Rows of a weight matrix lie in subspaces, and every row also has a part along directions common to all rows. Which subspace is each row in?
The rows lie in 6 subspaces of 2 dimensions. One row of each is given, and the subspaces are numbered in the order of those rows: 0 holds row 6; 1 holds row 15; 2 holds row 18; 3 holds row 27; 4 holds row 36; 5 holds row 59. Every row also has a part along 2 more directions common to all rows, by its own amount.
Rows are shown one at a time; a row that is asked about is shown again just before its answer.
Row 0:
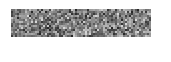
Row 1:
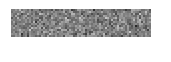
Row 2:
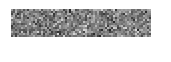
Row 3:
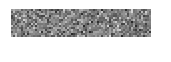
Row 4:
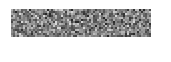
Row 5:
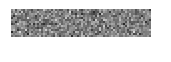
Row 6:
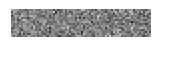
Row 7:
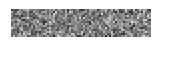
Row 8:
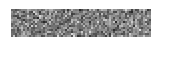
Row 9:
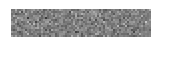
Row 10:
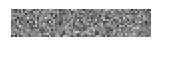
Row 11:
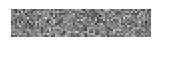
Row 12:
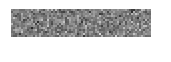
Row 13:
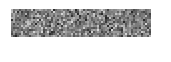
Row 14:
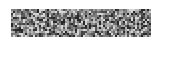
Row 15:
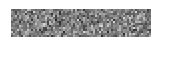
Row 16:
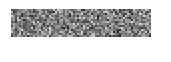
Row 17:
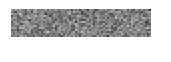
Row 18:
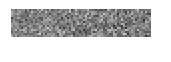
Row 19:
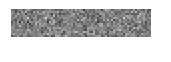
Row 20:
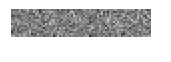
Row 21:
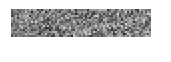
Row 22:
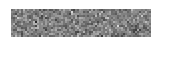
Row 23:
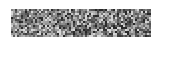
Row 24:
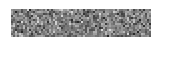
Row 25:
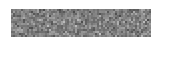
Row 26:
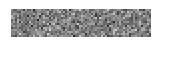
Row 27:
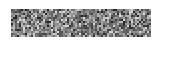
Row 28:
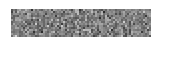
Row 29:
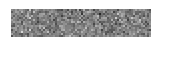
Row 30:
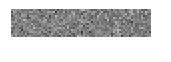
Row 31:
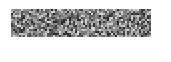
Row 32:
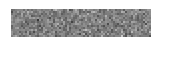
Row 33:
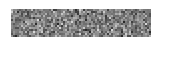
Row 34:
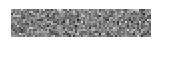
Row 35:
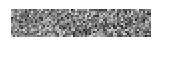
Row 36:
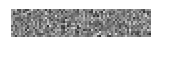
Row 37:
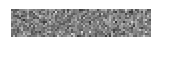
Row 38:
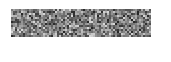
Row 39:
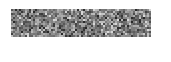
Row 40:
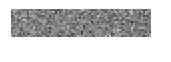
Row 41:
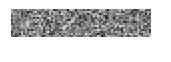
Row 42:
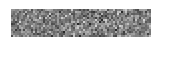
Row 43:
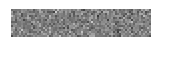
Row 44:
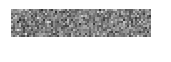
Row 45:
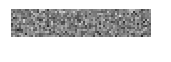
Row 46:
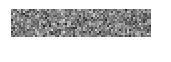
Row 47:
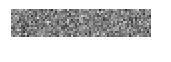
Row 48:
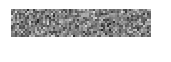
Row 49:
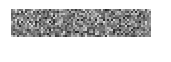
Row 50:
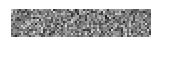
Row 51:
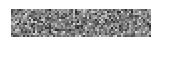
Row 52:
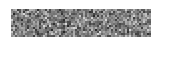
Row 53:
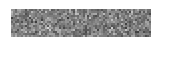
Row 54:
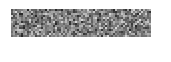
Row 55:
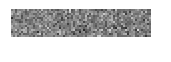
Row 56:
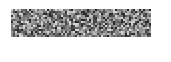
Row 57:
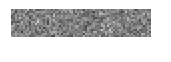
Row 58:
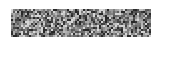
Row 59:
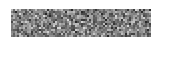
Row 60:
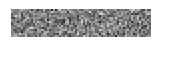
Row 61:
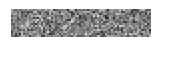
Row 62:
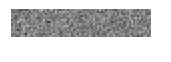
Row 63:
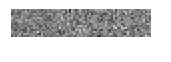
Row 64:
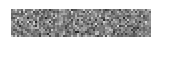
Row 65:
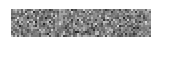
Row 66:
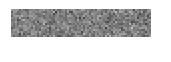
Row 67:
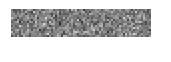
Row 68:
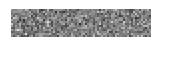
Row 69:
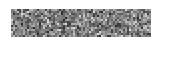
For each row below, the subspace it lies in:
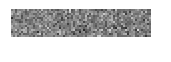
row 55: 2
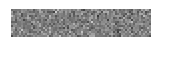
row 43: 0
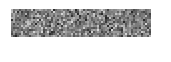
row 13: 4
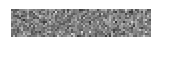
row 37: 0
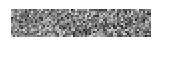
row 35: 2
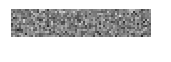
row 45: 3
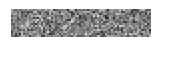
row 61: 4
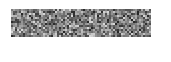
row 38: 0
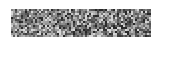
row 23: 2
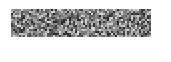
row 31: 3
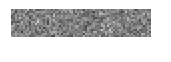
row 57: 5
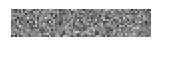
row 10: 1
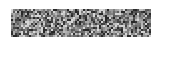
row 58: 4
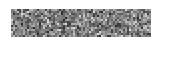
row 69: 4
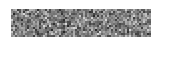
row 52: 4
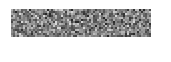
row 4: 5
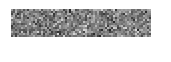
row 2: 2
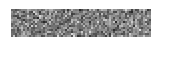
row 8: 0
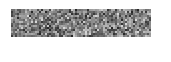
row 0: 2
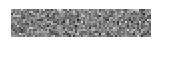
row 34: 3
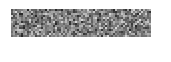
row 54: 5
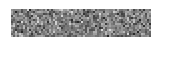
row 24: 5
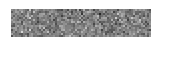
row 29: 5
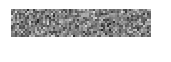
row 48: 5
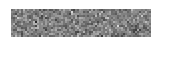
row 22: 1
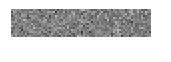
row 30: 0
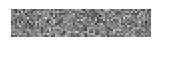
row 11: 1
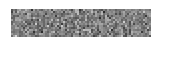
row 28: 4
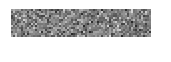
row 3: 0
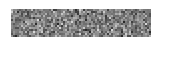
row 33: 4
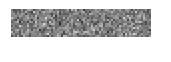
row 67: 1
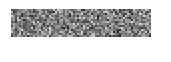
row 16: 0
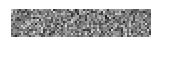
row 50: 4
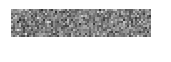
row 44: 3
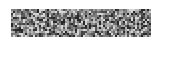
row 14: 3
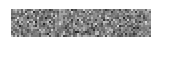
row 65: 1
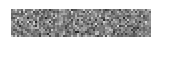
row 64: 1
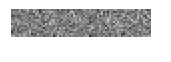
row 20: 0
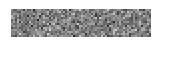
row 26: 1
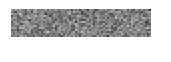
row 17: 5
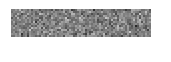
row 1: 5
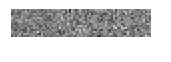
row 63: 2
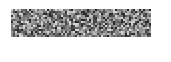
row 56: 5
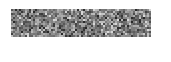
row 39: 5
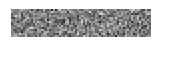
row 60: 3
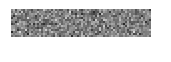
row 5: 1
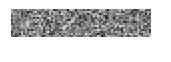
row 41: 4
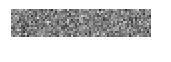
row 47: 3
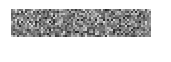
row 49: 1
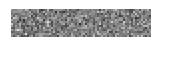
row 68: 3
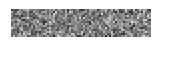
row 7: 0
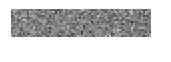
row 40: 0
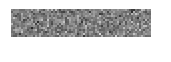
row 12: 3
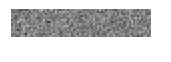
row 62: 3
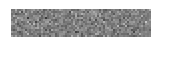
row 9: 1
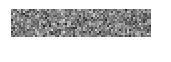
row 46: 4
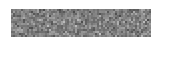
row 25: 3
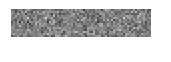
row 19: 1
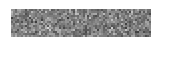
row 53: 2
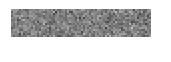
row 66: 0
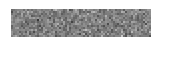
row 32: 4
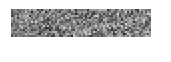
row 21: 2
